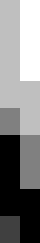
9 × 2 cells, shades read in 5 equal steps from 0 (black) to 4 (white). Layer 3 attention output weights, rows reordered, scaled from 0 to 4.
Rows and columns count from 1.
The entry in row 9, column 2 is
0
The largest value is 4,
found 3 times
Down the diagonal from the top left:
3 4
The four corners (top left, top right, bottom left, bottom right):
3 4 1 0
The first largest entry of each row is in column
2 2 2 1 2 2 2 1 1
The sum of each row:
7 7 7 6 5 2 2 0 1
